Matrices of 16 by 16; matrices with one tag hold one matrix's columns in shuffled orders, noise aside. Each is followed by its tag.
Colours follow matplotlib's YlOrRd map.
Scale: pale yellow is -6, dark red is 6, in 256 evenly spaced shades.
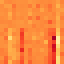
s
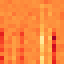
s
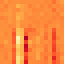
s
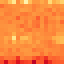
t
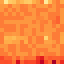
t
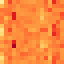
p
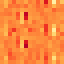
p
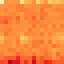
t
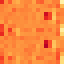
p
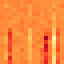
s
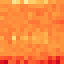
t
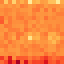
t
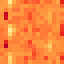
p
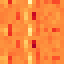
p
